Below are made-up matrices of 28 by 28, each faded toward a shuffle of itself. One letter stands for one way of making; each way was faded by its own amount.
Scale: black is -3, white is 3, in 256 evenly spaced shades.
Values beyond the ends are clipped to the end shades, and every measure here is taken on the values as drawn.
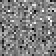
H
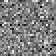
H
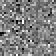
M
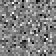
H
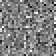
M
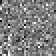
M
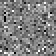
M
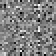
M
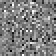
M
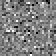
H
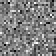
H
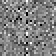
M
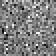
H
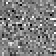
H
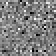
H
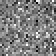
M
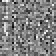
M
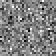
M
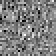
M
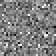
H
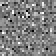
H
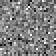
H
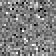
H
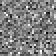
M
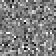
H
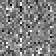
M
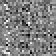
M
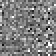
M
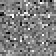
H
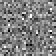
M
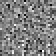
M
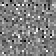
H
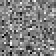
M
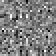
M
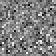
H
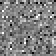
H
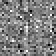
M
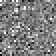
M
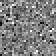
H
